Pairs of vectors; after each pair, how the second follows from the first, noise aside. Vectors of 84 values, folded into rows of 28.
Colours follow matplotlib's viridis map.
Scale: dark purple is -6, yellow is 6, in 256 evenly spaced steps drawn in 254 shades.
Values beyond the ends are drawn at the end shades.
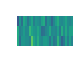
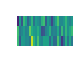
scaled up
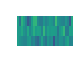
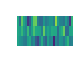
scaled up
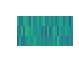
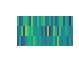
scaled up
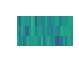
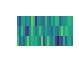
scaled up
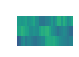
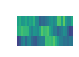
scaled up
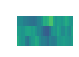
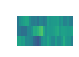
wrapped around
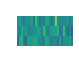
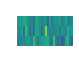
wrapped around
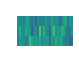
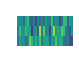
scaled up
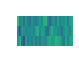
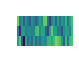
scaled up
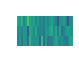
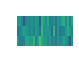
wrapped around
